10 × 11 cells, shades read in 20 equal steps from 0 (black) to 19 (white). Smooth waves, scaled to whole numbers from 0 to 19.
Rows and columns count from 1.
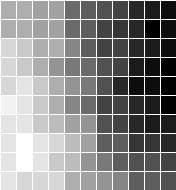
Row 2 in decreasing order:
13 13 12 12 8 7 5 4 3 1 0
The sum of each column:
160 161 145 135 109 92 66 56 35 27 19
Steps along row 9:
up down down down down down down down same down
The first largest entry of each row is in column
1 1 1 1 2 1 1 2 2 1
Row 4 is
16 15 13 11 9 8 6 5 2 1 0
